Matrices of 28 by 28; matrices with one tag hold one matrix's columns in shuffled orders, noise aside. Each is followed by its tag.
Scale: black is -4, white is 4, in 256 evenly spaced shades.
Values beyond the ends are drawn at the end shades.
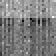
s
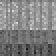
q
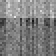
s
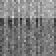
s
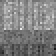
q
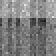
s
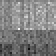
q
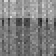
s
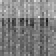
s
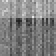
s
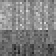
q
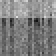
s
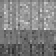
q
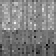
q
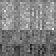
q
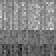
q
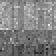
q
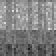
q
